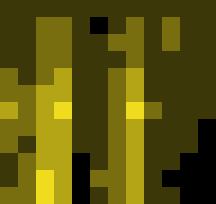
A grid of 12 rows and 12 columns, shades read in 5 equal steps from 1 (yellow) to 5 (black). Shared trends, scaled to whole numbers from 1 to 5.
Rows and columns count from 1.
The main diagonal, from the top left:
4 4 3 3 4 4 3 2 4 4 5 5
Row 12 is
3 3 1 2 5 4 3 2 4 4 5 5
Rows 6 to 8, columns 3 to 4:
2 2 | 2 1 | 2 2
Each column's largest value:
4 4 4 4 5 5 4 4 4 5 5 5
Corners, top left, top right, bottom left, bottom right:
4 4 3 5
